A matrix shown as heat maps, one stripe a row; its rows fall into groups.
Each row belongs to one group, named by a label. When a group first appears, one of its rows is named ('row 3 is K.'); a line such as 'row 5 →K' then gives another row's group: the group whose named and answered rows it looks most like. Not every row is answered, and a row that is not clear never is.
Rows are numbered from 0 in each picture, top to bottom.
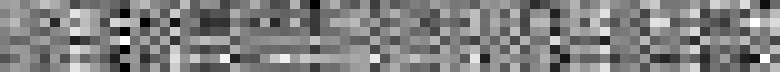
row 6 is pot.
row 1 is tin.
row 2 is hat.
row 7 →tin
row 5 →tin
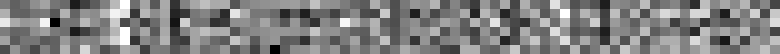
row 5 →hat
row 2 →hat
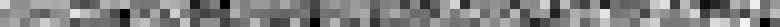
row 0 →hat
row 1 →tin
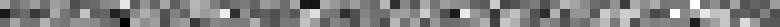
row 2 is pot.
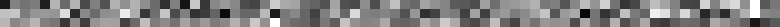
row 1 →hat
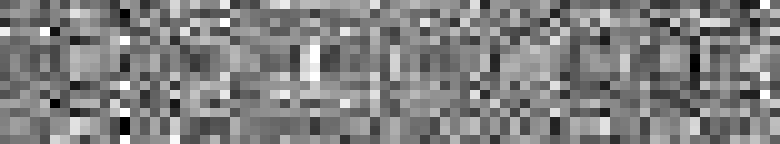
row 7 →pot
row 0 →pot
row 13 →tin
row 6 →pot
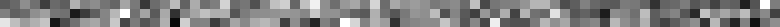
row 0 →pot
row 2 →hat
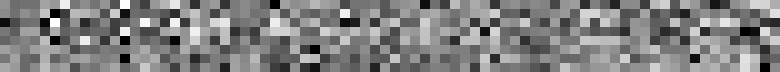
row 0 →hat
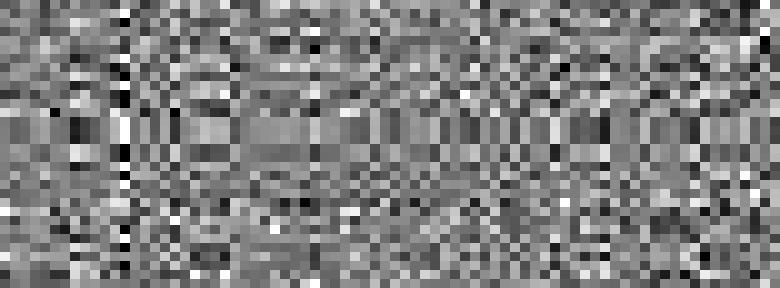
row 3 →pot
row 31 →pot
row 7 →pot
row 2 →tin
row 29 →tin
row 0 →pot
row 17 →tin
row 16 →tin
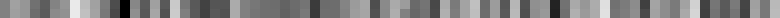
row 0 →tin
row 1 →tin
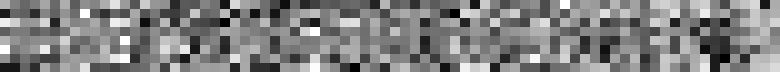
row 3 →pot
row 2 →hat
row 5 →hat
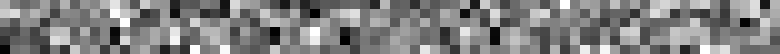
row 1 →hat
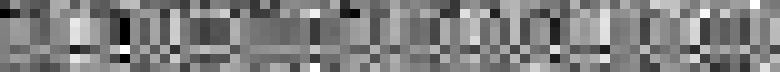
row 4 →tin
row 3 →tin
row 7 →pot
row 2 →tin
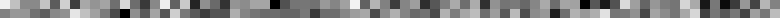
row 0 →hat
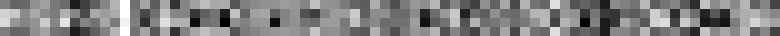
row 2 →hat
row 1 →hat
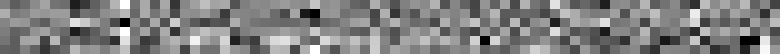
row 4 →pot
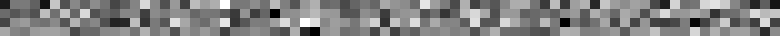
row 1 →hat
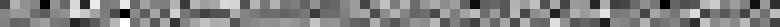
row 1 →tin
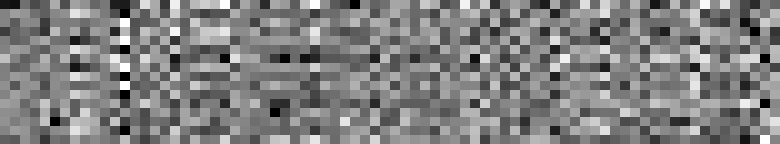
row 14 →tin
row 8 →tin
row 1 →tin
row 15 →pot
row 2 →pot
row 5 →tin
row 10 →tin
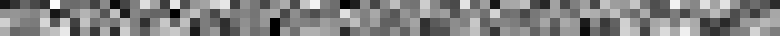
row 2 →hat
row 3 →hat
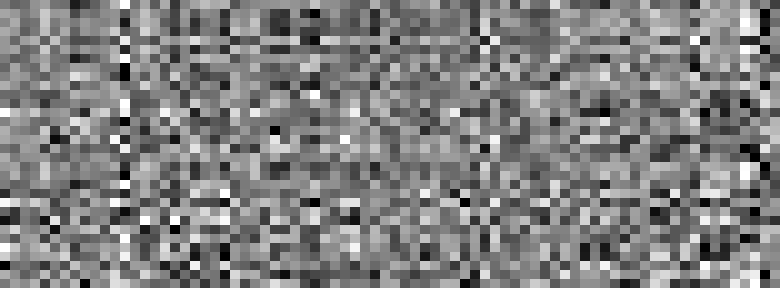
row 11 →pot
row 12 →hat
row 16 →pot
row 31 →hat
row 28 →hat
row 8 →tin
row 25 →hat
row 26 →pot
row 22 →hat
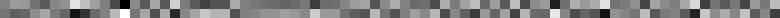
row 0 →tin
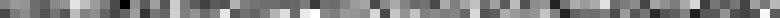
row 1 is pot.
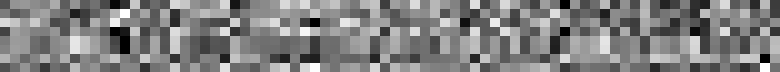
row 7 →pot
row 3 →pot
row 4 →tin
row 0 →pot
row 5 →tin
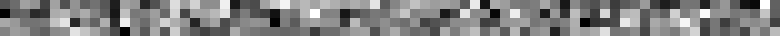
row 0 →pot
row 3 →tin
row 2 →hat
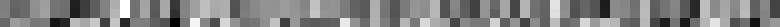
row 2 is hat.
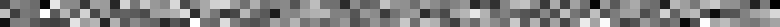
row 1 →hat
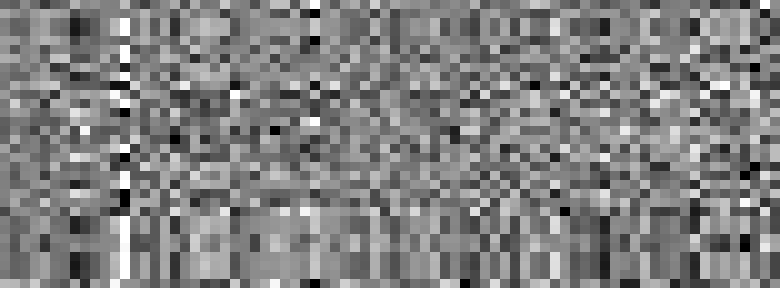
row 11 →hat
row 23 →pot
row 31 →hat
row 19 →pot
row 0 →pot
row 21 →tin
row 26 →pot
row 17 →tin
